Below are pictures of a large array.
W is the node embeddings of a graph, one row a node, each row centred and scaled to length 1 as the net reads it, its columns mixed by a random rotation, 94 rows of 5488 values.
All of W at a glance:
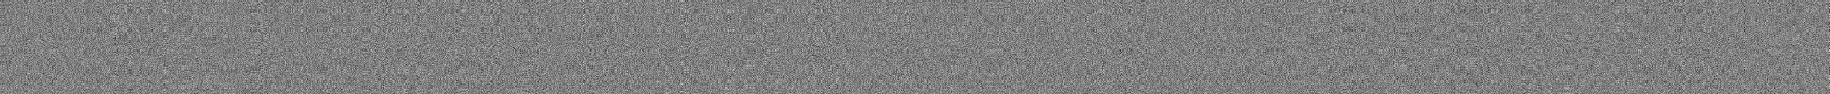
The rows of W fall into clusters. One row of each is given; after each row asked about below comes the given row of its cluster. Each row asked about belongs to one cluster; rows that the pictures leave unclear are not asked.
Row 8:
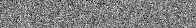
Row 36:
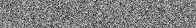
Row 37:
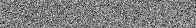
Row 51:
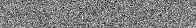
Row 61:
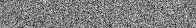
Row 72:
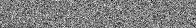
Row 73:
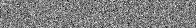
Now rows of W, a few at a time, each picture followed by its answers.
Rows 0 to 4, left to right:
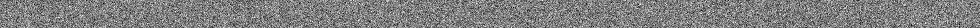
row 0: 8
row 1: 8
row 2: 51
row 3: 73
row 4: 61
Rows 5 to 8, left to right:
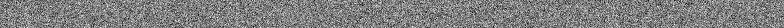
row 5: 8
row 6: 72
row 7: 51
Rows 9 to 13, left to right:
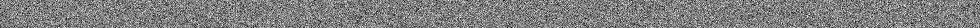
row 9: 72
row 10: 72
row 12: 72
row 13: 73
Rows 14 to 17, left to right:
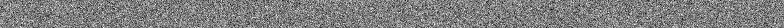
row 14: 51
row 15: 8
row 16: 36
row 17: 8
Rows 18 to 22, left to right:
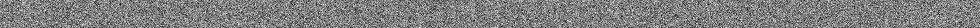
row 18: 36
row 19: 36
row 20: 8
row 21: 36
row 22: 61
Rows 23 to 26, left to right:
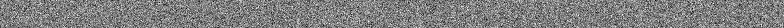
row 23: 72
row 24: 61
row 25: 8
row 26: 73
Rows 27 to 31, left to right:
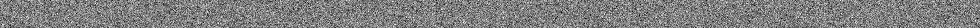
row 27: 72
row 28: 51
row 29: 72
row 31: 72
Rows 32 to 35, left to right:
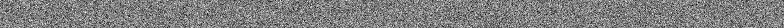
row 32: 36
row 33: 51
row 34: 36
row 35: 37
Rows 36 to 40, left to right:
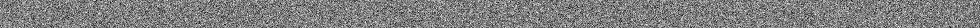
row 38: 73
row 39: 37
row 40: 73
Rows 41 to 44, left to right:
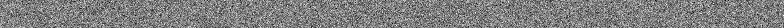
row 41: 51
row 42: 72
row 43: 37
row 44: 73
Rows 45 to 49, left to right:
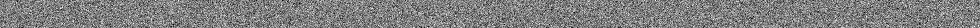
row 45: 61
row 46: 8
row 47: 36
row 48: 72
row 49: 51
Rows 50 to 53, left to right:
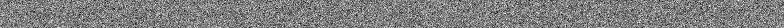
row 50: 51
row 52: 73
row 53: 51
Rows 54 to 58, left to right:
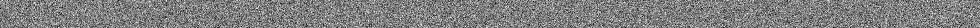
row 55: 61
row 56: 8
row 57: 51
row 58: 61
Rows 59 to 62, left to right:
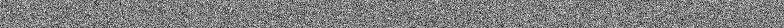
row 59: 36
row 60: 37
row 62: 8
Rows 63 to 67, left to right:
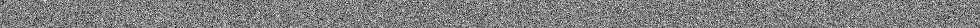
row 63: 61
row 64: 8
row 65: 37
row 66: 37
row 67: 72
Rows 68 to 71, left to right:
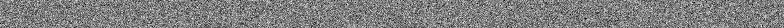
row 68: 37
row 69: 72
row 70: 72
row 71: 73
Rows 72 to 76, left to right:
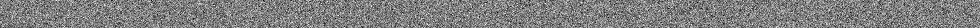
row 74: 73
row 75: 51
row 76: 36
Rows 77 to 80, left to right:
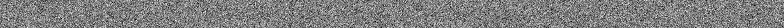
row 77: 8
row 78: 36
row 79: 36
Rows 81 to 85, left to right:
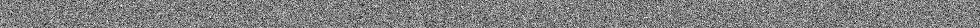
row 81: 51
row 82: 72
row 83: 8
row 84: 8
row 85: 37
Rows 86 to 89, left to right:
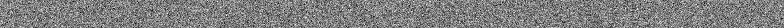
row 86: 51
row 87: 37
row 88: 37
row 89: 72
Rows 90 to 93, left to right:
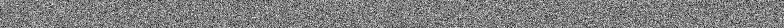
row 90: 73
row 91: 8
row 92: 72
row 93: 37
